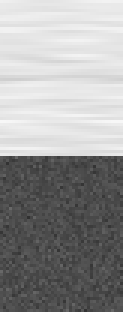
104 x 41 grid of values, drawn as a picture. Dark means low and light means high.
The table splits into 2 rows of 1 panel. Panel 1,1: very high, streaked across, faint in contrast. Panel 2,1: low, fine-grained, faint in contrast.
